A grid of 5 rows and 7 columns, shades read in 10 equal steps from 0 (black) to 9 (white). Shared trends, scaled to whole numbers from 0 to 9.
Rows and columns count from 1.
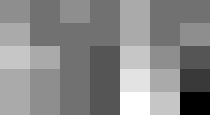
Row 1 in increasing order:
4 4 4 4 5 5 6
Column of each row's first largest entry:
5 1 1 5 5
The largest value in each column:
7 6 5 4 9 7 5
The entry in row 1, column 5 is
6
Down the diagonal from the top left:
5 4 4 3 9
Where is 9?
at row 5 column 5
